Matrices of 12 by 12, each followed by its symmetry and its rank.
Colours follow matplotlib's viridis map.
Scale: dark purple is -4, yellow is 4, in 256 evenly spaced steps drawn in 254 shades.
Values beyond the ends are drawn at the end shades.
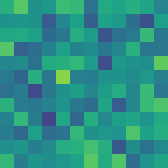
neither, full rank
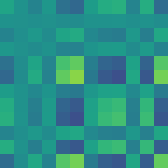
symmetric, rank one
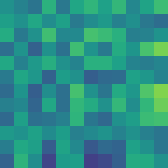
antisymmetric, rank two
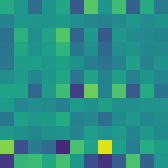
neither, rank two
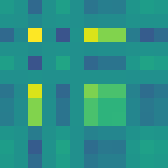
symmetric, rank one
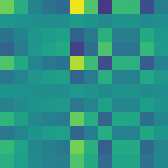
neither, rank one
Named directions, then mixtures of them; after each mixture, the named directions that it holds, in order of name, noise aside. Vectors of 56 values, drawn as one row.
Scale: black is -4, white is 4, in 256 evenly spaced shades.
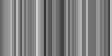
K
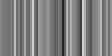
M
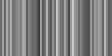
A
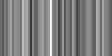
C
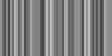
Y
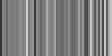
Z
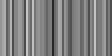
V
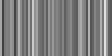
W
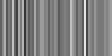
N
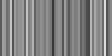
A, V, Z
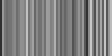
Z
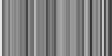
Z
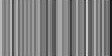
N, V, Z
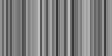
A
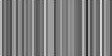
K, M, W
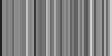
Z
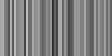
V, Y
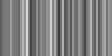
C, M, Z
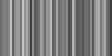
A, C, V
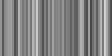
W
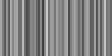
A, Y, Z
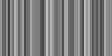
Y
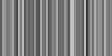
A, N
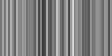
A, K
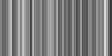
A, C, W
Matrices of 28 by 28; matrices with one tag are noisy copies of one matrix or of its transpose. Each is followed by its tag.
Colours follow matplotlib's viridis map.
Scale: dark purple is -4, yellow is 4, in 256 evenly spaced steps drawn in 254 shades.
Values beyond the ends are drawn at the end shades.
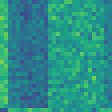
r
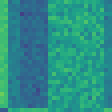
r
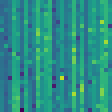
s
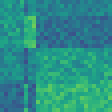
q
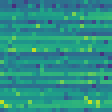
s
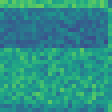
r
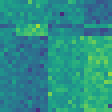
q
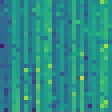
s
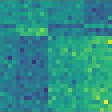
q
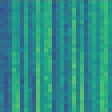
s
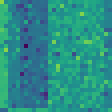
r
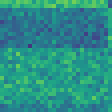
r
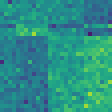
q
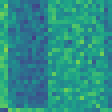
r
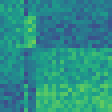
q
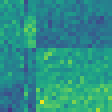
q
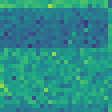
r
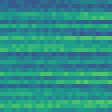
s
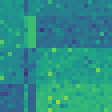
q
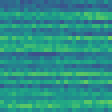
s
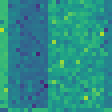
r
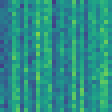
s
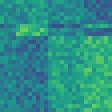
q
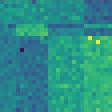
q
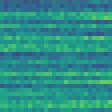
s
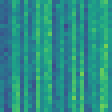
s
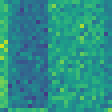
r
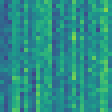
s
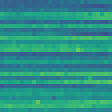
s
